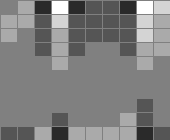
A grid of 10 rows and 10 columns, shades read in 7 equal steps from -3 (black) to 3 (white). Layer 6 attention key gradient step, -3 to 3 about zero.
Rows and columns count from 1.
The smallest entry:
-2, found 5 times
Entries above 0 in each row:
4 5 4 3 2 0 0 0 1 5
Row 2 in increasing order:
-1 -1 -1 -1 -1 1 1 1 2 2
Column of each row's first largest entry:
4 4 9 4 4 1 1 1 8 3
